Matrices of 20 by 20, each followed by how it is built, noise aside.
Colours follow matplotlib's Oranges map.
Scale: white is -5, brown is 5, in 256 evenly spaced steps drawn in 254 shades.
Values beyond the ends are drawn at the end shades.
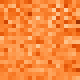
low rank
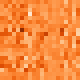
low rank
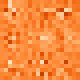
low rank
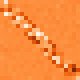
banded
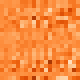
low rank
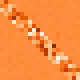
banded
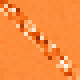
banded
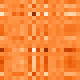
low rank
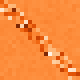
banded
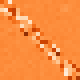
banded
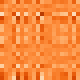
low rank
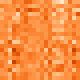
low rank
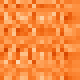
low rank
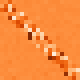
banded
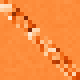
banded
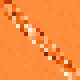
banded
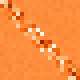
banded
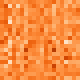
low rank
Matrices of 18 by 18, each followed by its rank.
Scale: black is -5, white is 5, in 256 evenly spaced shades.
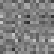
three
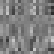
two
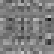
three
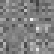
three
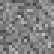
full rank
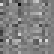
three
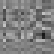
two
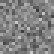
full rank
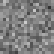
full rank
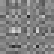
two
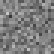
full rank
